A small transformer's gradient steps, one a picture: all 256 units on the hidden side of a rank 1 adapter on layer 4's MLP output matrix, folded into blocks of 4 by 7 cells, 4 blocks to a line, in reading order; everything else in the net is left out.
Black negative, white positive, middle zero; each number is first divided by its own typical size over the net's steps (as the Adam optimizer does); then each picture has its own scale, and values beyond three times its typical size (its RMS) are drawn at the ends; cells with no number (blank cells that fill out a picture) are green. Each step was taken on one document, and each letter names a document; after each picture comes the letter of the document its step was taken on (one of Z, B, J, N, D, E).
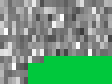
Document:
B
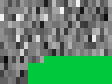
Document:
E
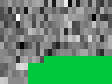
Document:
E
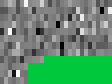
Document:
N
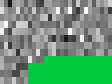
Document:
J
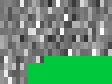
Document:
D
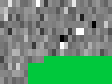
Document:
N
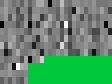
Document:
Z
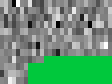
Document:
B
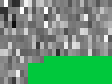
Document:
B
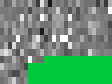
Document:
B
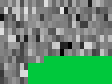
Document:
E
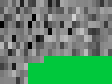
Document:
Z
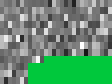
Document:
D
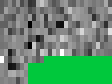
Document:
Z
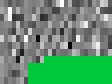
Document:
E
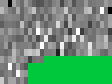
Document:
N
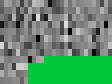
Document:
Z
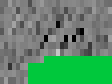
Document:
N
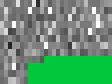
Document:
B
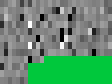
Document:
Z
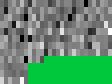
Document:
Z
